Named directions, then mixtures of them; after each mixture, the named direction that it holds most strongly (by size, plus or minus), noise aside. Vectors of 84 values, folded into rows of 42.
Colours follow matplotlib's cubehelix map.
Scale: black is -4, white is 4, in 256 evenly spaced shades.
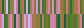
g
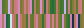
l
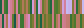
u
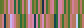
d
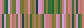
l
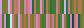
l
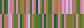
u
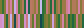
g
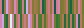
g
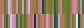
d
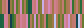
d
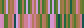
g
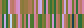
l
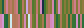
g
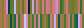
d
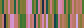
d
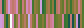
l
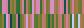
l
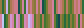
g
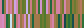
g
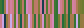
d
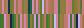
d
